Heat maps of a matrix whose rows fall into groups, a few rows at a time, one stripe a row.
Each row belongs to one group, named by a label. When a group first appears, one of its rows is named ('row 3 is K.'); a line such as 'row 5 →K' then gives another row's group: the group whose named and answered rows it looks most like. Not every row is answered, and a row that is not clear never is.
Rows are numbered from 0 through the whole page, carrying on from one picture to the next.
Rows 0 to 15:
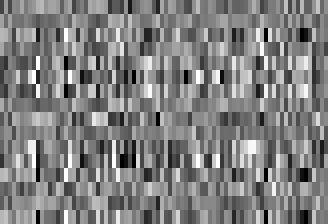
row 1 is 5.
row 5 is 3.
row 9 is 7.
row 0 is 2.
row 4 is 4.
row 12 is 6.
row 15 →6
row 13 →4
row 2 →6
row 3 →5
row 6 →4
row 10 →3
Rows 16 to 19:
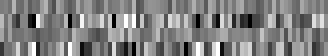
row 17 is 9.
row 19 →3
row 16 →4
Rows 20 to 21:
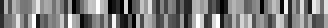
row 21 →3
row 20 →2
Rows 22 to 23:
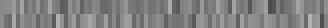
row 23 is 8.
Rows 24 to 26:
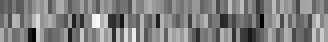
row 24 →4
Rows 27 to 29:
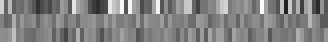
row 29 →4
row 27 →5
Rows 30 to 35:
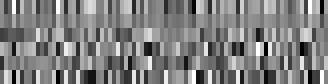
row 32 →4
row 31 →8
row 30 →8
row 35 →7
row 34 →2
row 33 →6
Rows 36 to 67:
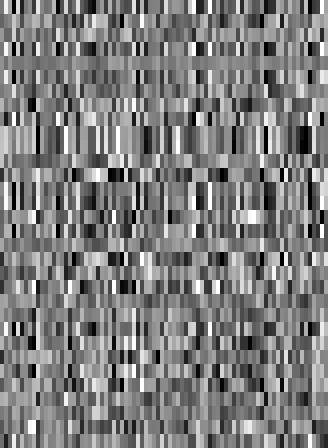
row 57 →6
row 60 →9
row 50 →7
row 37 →2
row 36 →7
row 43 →9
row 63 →2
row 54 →2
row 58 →9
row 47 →5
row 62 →9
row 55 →4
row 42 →4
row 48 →2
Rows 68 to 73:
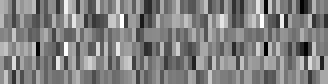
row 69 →5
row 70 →4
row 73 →7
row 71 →6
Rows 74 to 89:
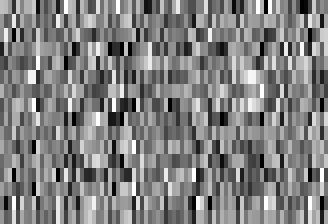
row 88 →8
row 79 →3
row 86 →7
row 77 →2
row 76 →7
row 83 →8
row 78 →4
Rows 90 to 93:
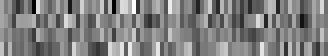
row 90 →9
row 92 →9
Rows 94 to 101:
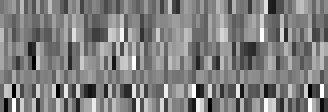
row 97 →9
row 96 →5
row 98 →9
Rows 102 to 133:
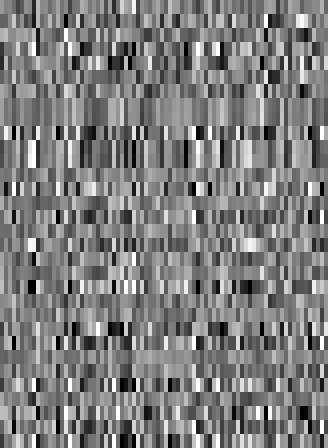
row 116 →5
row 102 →9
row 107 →4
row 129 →3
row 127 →4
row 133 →3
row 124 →8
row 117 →7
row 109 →5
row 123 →4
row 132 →7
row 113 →3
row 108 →6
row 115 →8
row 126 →7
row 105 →3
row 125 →2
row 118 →4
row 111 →7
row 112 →3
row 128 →7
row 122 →9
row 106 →2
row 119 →3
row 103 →4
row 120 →9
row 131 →6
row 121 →5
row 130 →9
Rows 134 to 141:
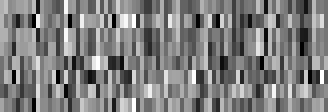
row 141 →9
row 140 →4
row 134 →6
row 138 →2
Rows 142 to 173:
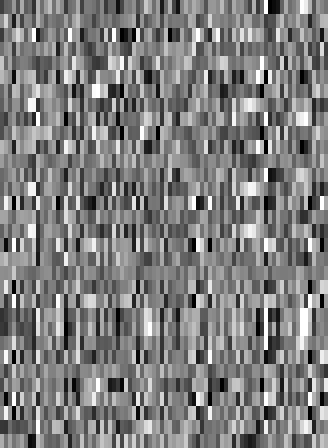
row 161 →4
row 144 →3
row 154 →4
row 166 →4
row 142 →4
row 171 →7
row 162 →7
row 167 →7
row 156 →7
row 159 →8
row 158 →3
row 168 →8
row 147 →6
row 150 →4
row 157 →6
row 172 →4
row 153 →9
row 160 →6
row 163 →8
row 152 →6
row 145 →7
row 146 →5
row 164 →4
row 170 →8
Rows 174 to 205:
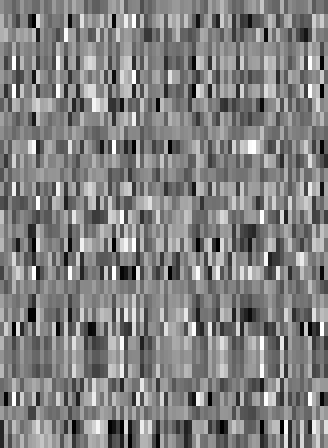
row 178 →8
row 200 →5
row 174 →5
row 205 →2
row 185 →8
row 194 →8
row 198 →5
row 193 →3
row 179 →9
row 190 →9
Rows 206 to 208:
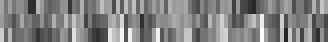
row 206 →9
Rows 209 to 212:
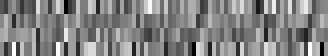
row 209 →4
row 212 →8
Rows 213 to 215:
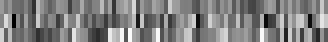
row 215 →5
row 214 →7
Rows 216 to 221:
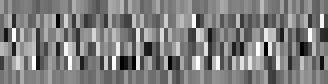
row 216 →5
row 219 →6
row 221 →4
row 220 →3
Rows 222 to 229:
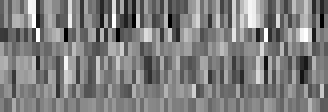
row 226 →6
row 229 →8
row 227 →6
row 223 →3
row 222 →3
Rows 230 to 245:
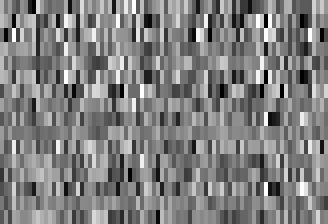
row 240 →8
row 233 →6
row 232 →8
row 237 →9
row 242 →2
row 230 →9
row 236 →2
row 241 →2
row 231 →6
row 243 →4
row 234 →5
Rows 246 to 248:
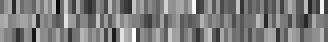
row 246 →7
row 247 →6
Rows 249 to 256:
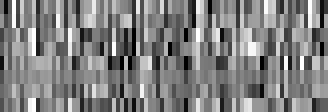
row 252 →3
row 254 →2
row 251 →3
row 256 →3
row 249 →8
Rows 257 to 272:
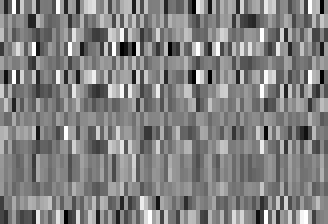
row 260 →3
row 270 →5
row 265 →8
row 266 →6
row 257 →8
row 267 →5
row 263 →5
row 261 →9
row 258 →9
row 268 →9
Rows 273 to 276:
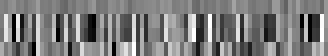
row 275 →7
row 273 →4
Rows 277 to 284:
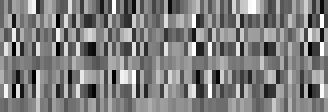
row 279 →8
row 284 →4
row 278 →7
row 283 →7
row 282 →9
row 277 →3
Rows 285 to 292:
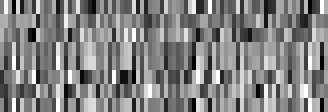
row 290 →3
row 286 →6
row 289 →8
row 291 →4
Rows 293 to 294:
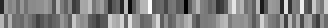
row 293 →2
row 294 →5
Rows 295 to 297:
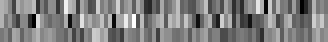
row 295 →6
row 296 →9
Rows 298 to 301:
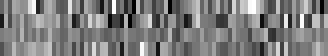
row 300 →4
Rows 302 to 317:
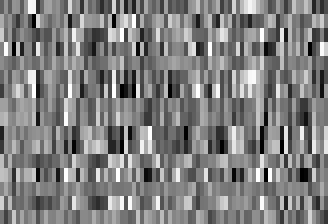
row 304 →5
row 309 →6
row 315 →7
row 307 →3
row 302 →3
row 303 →9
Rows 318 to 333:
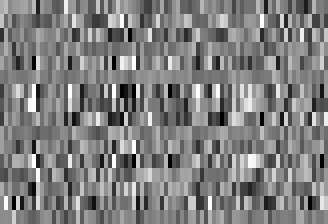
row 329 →3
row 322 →9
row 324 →3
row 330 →4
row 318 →6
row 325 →3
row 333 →4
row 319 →5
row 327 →5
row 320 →2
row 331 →9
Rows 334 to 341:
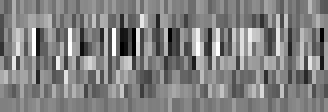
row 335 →2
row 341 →4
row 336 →3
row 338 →8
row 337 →3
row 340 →5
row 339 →6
